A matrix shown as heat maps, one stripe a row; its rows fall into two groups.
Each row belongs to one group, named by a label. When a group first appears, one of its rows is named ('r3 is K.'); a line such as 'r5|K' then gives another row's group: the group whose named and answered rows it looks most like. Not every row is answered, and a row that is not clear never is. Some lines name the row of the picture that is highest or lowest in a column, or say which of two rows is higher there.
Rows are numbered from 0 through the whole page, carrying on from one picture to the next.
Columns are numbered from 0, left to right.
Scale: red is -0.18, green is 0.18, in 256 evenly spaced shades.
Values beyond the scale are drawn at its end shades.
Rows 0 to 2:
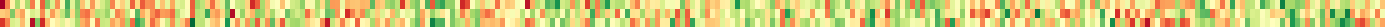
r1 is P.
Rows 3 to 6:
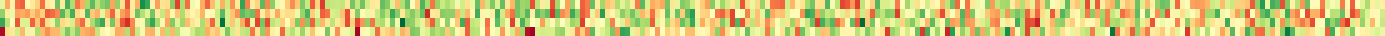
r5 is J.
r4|J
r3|J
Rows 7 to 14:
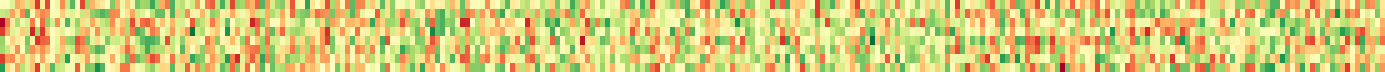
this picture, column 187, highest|10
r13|P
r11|J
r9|P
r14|J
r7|J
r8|J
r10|P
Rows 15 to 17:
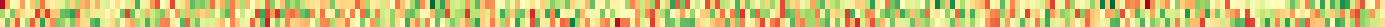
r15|P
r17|J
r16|J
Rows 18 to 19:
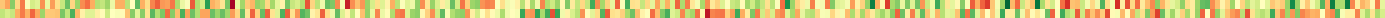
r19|J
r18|P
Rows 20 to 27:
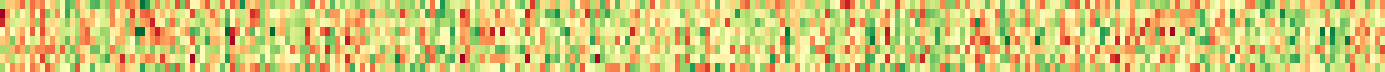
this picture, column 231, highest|23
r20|J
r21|P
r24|P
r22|P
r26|P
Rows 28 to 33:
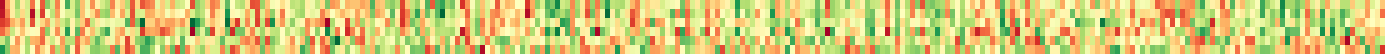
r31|P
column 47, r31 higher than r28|Yes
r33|J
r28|P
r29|P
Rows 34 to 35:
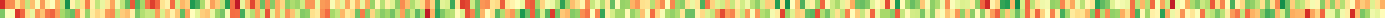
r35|J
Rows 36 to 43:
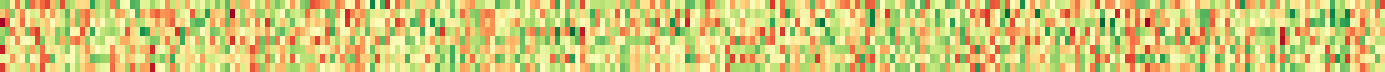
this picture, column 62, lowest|36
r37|P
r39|J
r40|J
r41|P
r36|J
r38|P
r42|J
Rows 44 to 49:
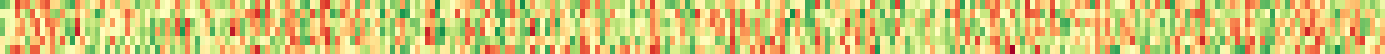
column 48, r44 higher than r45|Yes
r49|J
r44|J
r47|J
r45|J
